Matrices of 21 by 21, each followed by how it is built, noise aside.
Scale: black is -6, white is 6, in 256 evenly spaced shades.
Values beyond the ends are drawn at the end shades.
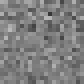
low rank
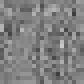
low rank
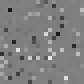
sparse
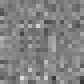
low rank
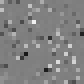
sparse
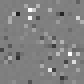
sparse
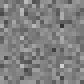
low rank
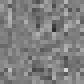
low rank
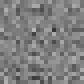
low rank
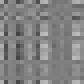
low rank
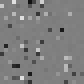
sparse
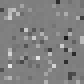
sparse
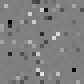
sparse
